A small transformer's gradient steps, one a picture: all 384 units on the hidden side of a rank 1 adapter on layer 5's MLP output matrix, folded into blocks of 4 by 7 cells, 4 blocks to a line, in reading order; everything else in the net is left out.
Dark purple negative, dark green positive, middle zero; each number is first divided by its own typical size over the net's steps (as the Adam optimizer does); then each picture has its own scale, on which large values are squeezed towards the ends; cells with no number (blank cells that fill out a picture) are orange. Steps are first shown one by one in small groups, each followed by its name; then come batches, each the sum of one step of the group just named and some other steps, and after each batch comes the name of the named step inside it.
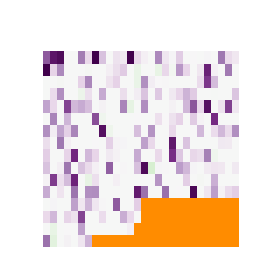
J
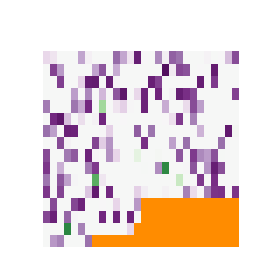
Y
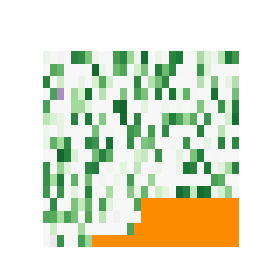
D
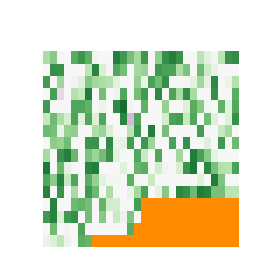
D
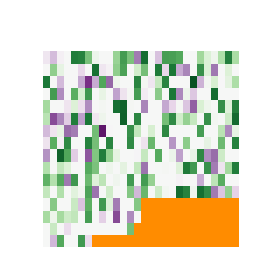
D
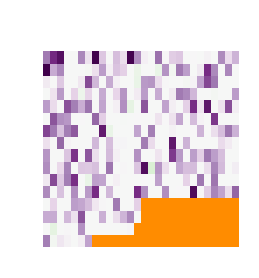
J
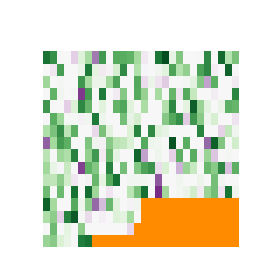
Y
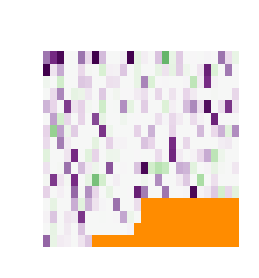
J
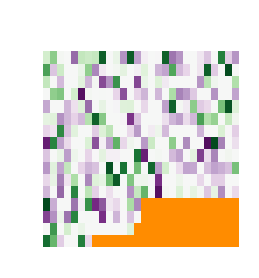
Y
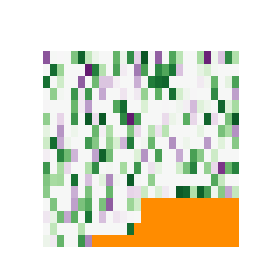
D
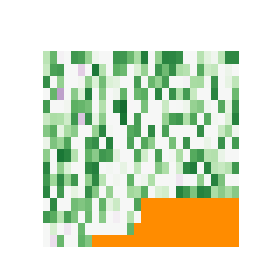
D
